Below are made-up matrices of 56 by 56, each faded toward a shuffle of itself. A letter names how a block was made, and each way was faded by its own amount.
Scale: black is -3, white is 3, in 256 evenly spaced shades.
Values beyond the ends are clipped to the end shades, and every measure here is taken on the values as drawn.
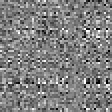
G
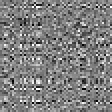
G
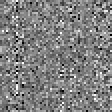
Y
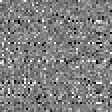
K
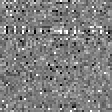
K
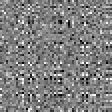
G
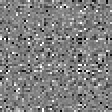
K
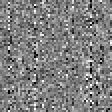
Y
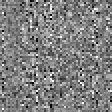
Y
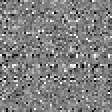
K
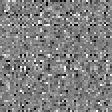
K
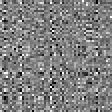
G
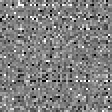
K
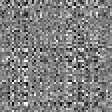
G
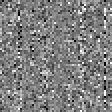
Y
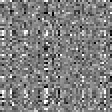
G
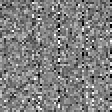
Y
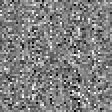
Y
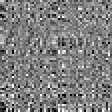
G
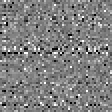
K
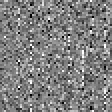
Y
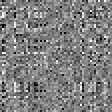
G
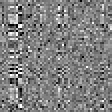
G
